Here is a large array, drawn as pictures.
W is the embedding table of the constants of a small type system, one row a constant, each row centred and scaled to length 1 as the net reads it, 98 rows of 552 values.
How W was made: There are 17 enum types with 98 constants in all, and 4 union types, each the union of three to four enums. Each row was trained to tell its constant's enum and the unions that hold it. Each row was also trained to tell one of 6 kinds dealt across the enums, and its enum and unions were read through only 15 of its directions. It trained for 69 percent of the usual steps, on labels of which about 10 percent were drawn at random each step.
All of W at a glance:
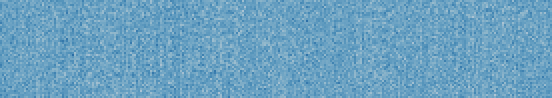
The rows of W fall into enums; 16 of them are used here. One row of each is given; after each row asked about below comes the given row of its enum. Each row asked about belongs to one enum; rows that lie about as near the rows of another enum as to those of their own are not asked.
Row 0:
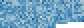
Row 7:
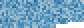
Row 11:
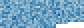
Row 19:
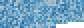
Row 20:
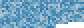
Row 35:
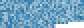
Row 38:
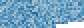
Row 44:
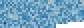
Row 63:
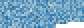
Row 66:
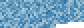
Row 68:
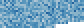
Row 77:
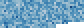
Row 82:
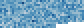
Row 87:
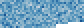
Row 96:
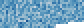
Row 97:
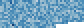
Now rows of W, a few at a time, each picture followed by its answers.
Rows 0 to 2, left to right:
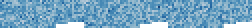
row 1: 38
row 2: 35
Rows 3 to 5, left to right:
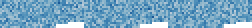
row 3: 11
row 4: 66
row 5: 35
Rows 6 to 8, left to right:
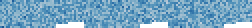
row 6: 19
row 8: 44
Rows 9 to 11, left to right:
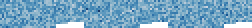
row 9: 96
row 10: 0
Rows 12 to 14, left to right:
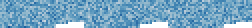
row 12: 68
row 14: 87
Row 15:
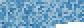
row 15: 38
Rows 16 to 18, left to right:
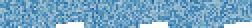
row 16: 87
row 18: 7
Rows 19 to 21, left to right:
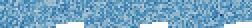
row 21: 82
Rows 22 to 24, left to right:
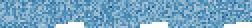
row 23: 44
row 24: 11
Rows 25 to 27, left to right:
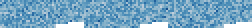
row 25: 20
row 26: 20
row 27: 66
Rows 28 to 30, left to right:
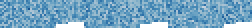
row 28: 35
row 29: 38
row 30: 0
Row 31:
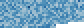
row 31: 66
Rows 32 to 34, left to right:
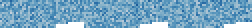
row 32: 68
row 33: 68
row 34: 77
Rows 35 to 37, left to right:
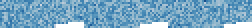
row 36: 44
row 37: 19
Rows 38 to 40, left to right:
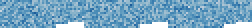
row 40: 0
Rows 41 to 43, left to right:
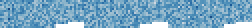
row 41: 35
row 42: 35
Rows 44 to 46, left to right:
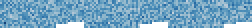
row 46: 19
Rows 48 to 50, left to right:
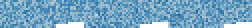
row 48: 19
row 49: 68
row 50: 20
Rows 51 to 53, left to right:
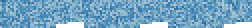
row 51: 44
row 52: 82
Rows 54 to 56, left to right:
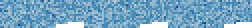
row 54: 82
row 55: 77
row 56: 11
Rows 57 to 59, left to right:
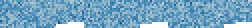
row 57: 0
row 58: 7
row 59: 38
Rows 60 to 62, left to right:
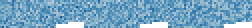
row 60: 19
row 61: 82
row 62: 38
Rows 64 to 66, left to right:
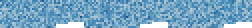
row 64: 20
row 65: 44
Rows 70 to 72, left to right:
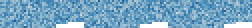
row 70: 77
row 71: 19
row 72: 77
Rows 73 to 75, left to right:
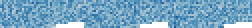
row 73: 44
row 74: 20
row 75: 63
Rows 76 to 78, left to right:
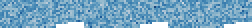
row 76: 7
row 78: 7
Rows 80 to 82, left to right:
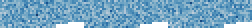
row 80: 77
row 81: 66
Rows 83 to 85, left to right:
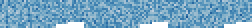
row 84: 68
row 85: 68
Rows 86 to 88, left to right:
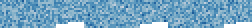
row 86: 7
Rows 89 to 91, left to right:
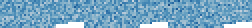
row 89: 96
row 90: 11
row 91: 97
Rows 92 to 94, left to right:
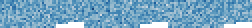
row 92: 96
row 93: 11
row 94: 66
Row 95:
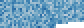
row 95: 35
